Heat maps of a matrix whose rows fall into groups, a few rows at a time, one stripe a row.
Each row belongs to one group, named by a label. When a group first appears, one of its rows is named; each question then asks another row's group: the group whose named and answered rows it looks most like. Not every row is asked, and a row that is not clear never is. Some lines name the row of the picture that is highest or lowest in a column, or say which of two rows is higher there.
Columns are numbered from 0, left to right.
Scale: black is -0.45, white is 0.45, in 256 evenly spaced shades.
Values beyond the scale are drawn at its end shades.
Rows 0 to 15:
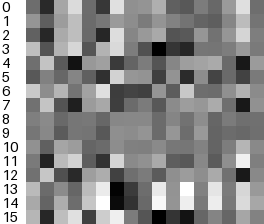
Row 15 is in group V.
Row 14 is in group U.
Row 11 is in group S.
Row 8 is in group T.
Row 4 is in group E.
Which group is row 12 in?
E
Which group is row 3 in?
V
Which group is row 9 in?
T
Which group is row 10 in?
S
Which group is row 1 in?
S
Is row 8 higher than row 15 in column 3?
No
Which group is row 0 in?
S
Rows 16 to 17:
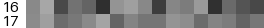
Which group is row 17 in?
E
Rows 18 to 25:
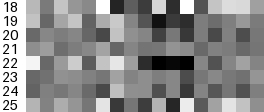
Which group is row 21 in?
E
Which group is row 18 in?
U
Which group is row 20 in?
T
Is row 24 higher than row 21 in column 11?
No
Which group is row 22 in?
V
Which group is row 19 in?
V
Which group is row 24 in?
T
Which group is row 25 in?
U
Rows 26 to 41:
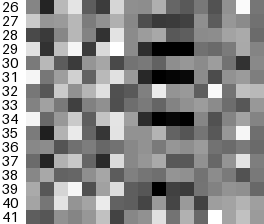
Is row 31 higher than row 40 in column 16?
No
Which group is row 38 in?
E
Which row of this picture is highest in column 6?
29
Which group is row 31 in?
V
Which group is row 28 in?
S
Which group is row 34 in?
V
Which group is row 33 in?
E
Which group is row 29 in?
V
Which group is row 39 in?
V
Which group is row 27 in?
V
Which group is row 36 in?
T
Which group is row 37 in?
S
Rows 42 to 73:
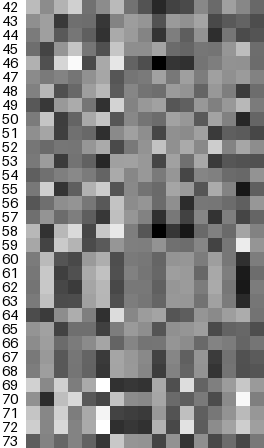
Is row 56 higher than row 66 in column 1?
No
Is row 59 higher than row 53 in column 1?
No
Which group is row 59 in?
S
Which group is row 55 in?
E
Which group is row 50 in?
E
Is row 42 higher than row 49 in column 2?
Yes
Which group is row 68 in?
T
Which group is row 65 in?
T
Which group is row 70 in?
S
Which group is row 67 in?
T
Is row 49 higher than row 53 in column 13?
Yes
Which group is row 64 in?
S
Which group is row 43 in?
T
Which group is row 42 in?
V
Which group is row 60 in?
E
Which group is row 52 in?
U
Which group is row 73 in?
T
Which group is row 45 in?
S
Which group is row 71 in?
U
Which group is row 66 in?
E
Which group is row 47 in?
U
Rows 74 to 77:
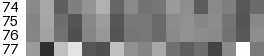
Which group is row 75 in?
E
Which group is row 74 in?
E
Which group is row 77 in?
S
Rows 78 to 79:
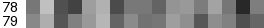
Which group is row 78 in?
E
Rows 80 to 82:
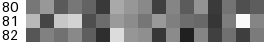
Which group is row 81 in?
S
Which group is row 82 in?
T
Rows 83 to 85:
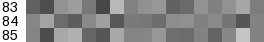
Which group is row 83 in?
S
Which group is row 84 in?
E
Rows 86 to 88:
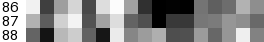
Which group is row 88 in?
S
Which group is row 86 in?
V
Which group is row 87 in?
V
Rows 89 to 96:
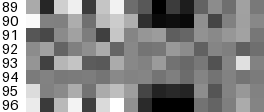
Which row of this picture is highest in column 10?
92
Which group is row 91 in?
S
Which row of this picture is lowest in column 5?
91
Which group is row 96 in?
V
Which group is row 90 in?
V
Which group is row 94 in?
T
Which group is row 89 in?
V
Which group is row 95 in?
V
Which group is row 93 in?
S
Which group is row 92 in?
E
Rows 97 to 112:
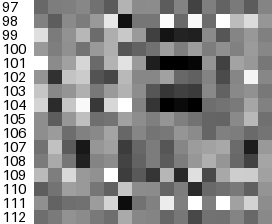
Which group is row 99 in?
V
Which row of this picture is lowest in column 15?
107
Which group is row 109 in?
U
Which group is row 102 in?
S
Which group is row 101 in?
V
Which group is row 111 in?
U
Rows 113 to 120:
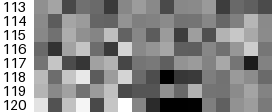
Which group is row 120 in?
V
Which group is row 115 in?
U
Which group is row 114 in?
S
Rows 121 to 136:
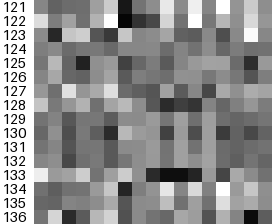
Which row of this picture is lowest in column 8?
133
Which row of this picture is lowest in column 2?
136
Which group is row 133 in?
V
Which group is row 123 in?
S
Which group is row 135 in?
U
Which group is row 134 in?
U
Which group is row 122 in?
U
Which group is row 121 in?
U
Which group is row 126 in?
E
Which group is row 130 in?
T
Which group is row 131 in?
T
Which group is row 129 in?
T
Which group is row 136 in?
E
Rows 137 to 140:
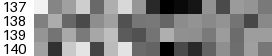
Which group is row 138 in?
E
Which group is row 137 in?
V
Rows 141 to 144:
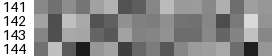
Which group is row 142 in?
S
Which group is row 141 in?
U
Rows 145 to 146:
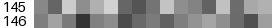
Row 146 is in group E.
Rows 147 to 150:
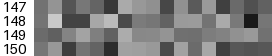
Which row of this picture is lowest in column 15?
148
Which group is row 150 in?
T
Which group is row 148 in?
E
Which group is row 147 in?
T
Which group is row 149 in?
S
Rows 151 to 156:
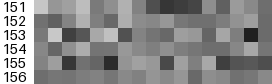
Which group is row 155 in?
T
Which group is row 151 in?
V
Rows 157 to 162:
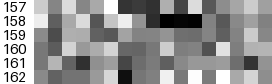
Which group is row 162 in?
U
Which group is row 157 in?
U
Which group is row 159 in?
S
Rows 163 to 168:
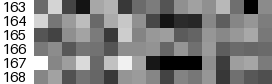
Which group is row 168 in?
T
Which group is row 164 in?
V
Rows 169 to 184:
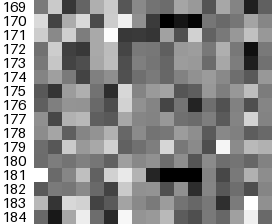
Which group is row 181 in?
V
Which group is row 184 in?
S
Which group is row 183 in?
S
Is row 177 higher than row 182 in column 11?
Yes
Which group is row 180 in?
T
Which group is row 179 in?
U
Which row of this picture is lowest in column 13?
183
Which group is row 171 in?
U
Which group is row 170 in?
V
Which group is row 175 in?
S
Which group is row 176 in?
T
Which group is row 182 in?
T
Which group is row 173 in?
E
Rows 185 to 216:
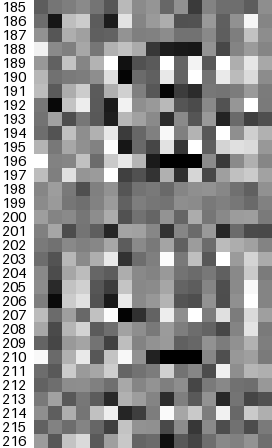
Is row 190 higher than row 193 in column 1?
No
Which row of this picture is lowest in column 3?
198
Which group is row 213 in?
T
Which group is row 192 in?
S
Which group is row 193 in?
T
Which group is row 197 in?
U
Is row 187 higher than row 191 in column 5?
No
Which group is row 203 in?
U
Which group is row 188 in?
V
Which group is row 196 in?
V
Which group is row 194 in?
U
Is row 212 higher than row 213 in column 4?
Yes
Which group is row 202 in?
U
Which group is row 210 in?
V
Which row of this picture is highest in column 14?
195
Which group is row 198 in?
E
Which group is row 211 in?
U
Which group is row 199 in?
E
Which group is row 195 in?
U
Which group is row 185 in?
T
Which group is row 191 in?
V
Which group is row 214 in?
U
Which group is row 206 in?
S
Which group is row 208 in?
S
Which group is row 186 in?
S
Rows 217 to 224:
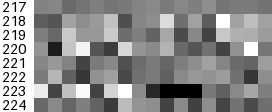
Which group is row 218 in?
U
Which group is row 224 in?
T
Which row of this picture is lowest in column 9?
223
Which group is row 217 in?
T
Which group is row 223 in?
V
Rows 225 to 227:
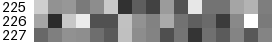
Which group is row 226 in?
S
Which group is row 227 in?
T
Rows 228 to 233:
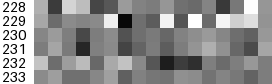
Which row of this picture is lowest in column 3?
231
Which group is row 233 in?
E
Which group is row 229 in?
U
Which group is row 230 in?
E
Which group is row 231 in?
E
